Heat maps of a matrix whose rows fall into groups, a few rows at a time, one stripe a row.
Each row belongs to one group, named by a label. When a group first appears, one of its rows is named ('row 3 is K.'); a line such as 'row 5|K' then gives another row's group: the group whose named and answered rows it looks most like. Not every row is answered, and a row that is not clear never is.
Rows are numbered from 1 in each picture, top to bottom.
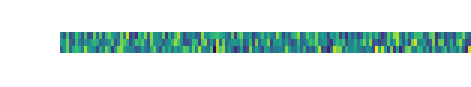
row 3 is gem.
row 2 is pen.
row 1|pen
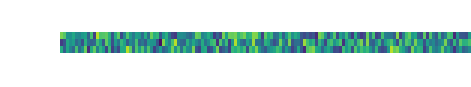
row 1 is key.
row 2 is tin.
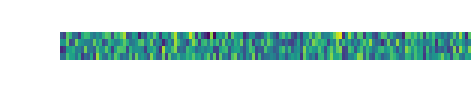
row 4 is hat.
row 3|tin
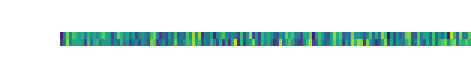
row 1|gem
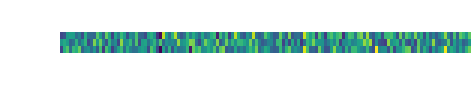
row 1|tin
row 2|pen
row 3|gem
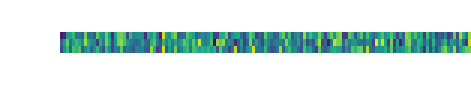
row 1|tin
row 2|gem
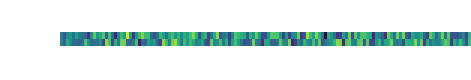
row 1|pen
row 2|tin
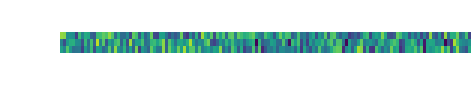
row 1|key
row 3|hat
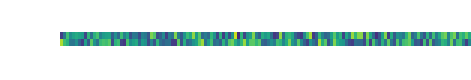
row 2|key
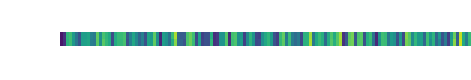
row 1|tin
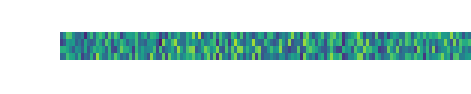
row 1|hat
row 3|pen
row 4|hat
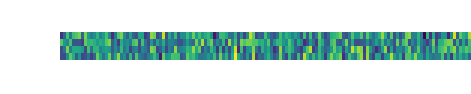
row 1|gem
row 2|key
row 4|tin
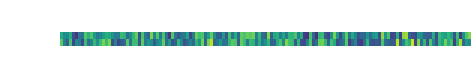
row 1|key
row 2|key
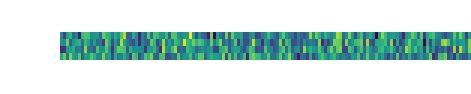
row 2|gem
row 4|key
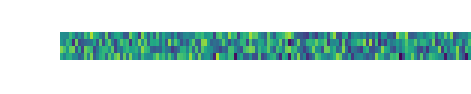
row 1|key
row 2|pen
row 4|hat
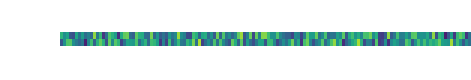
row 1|pen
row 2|hat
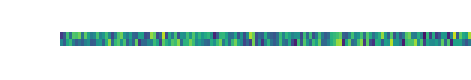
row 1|gem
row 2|tin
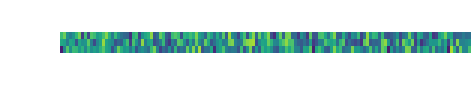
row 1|key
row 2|key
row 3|gem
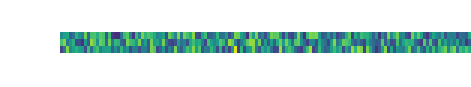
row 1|pen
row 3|gem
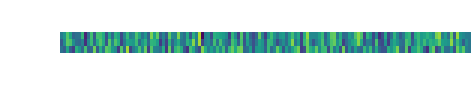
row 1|hat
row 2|hat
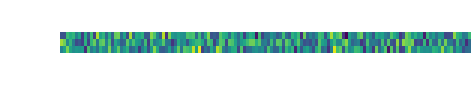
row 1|hat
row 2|key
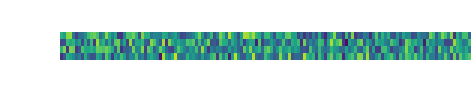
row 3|key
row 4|tin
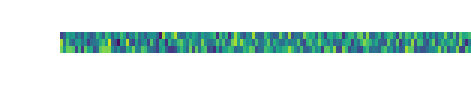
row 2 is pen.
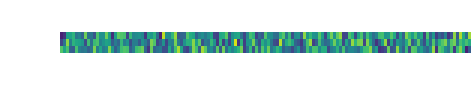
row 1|tin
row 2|gem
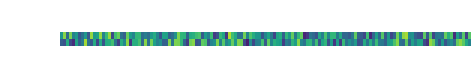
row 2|pen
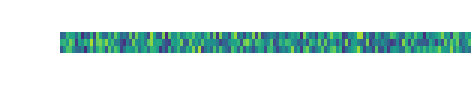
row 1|hat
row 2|key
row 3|hat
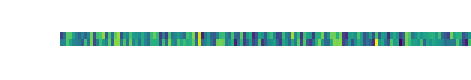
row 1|hat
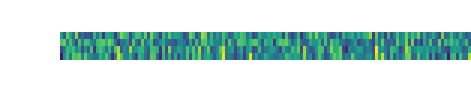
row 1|pen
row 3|hat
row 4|gem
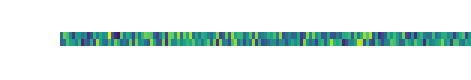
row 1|pen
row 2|hat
